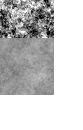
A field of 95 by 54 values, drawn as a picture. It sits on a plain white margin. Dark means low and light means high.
The halves do not mirror each other. The field is mottled with small blotches. The bottom part is calmer, past a seam about 40% of the way down.
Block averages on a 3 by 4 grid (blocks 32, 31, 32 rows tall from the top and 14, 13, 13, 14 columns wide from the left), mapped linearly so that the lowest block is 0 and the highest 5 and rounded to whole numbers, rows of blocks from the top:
1 5 2 0 | 3 3 3 3 | 3 4 5 4
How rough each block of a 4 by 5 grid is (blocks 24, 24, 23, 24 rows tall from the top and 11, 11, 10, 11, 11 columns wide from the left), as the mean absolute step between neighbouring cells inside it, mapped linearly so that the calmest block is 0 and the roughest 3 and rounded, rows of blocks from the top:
33333 / 22212 / 00000 / 00000
